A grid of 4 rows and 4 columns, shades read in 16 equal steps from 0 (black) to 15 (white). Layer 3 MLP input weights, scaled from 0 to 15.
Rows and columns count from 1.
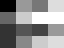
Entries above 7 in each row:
2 3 1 3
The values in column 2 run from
5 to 12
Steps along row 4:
up up up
